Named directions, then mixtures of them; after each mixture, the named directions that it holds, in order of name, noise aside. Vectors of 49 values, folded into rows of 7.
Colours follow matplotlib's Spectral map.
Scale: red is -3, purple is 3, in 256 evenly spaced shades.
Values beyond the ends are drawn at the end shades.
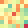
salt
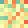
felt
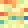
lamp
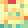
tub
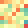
salt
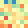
felt, lamp, tub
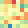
felt, tub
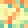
felt, salt, tub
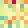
felt, tub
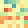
felt, lamp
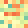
felt, lamp, salt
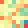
felt, lamp, salt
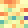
lamp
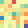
felt, salt, tub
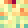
felt, lamp, tub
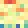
lamp, tub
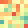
lamp, salt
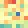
tub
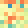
felt, salt, tub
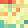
lamp, salt, tub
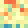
felt, lamp, tub
